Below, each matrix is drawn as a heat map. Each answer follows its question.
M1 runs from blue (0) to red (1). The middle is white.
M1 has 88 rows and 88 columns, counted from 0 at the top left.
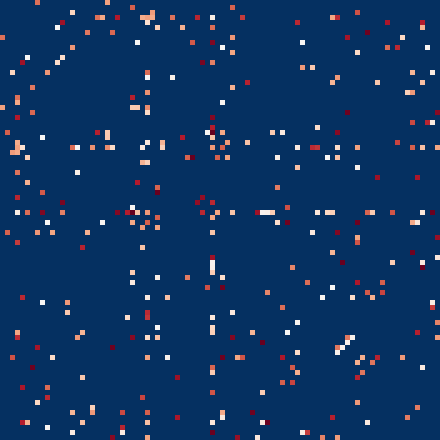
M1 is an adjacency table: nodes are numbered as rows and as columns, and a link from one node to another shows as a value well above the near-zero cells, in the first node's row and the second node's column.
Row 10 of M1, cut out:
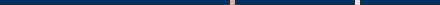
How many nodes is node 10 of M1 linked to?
2
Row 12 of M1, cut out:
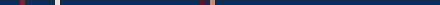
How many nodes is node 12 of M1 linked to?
4
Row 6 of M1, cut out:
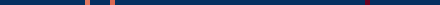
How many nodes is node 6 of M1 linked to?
3
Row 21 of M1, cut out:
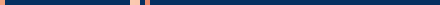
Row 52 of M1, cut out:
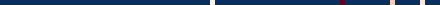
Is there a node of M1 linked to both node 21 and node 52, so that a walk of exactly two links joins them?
no
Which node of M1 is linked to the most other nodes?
node 42
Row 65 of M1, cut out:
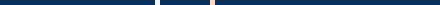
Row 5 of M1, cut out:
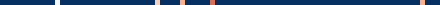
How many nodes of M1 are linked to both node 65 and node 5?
2
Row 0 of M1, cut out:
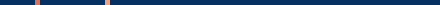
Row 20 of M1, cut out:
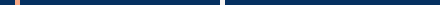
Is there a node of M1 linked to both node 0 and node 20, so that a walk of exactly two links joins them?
no
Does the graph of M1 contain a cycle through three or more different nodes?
yes
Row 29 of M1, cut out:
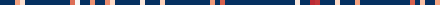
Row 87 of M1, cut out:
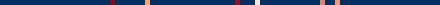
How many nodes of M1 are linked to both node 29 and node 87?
2
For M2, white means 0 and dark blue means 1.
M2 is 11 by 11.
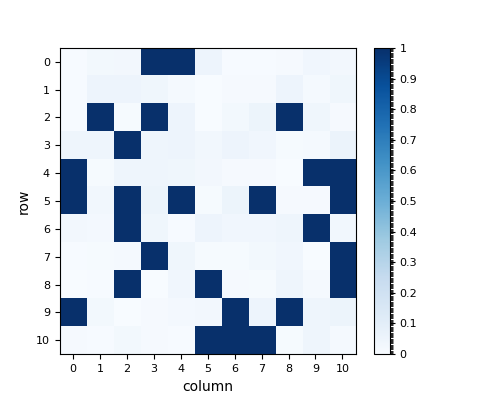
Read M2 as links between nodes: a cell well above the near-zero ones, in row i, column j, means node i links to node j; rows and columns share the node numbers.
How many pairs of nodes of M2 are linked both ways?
6
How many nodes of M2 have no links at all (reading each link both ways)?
0
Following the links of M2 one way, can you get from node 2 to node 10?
yes
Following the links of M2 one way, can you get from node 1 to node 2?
no
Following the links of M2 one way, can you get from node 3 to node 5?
yes
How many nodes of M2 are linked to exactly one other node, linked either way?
1
